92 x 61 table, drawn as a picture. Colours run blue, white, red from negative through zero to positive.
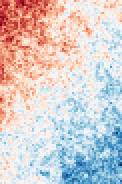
The field is mottled with small blotches. The bottom right is the ninth with the lowest average. There are no regular stripes. The ninth with the highest average is the top left. The field climbs toward the top left.
